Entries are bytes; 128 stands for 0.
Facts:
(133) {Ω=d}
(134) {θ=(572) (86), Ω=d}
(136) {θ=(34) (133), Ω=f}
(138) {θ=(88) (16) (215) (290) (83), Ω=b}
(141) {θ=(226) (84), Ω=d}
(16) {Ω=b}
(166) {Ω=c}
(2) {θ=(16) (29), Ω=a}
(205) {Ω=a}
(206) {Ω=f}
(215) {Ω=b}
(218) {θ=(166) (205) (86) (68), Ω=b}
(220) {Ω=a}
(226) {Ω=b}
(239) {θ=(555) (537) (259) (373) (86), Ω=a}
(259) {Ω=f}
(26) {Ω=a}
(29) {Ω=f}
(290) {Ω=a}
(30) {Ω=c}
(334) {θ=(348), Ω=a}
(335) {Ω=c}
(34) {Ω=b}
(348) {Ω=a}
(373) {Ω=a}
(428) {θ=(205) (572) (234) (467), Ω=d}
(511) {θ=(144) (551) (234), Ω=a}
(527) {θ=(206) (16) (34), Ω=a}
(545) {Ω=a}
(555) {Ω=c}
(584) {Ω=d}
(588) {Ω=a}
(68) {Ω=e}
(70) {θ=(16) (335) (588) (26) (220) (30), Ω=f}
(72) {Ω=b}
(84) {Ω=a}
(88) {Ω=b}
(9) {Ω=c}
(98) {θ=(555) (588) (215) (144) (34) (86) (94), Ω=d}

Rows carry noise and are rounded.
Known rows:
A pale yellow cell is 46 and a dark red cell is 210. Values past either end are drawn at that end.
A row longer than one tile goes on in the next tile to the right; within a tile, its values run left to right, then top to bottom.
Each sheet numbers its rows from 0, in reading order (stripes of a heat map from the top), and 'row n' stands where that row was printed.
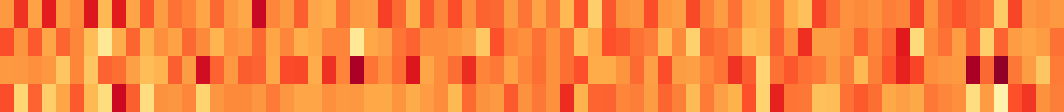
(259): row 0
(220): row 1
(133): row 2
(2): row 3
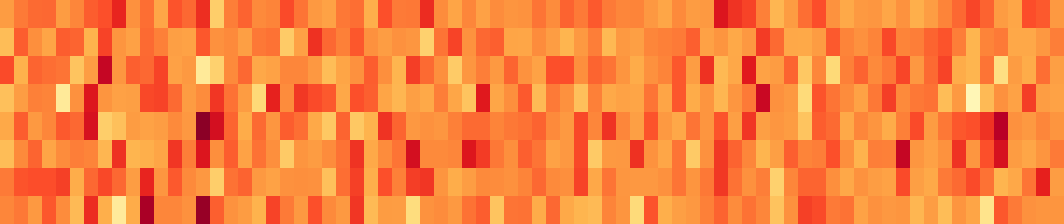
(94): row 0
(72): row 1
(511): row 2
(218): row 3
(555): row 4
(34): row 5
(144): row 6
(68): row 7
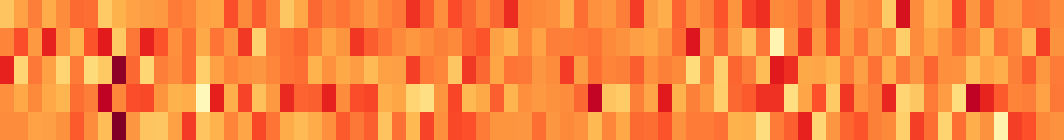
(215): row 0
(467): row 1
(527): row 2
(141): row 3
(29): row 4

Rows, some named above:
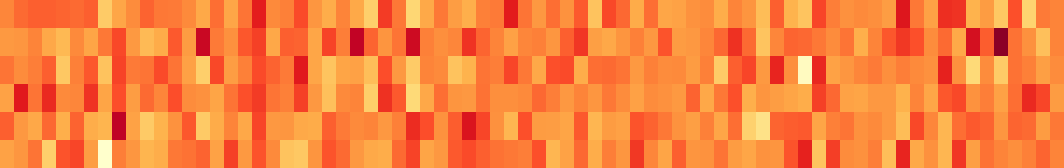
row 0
(373)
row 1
(133)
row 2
(239)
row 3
(537)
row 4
(206)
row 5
(16)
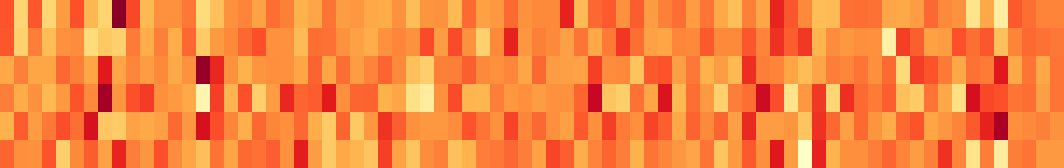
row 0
(2)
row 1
(290)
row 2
(9)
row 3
(141)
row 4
(555)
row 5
(239)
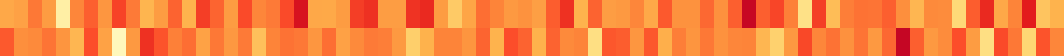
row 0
(98)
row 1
(205)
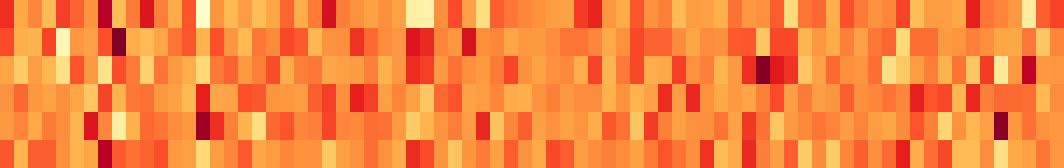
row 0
(84)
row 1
(136)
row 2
(138)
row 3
(584)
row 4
(166)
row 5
(511)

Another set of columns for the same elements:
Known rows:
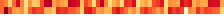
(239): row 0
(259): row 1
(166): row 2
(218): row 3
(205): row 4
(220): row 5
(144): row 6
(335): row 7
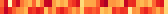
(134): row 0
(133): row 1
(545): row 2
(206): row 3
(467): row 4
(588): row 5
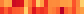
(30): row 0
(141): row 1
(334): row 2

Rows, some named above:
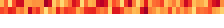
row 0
(584)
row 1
(34)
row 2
(226)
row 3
(555)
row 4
(218)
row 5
(511)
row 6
(16)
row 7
(29)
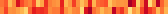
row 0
(70)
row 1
(141)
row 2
(2)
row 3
(511)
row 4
(34)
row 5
(98)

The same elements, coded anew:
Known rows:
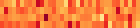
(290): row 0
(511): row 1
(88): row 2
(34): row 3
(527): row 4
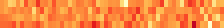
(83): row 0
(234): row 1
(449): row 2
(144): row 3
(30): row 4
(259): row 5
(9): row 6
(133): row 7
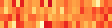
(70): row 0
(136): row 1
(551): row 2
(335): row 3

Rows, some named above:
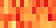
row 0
(70)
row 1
(205)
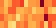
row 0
(259)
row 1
(218)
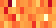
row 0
(84)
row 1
(29)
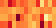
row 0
(511)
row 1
(226)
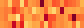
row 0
(16)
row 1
(218)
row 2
(239)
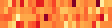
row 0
(206)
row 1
(511)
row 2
(68)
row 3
(98)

